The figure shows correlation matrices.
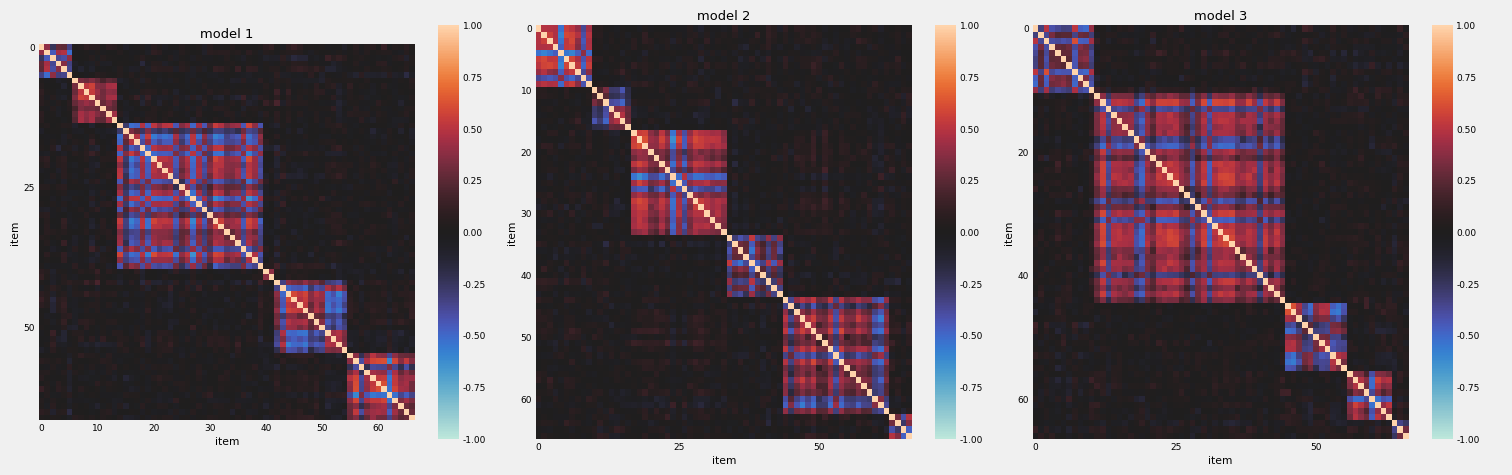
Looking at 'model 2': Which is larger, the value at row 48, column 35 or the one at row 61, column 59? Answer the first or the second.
the first
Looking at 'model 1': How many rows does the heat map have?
67
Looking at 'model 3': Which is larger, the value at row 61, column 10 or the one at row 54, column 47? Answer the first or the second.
the first
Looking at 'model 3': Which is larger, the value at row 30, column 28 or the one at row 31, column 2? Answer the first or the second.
the second
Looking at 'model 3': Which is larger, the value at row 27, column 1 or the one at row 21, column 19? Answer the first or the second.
the first
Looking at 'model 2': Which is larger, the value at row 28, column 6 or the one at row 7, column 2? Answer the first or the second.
the second
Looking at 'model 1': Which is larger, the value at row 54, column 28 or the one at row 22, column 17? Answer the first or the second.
the first
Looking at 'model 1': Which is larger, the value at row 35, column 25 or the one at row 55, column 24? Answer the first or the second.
the first
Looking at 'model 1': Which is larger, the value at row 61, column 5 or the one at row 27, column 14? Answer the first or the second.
the first
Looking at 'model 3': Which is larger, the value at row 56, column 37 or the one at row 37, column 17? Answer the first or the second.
the second
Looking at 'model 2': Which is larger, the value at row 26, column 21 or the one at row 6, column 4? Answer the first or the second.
the first
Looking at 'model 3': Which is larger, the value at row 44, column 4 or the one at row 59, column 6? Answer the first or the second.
the first
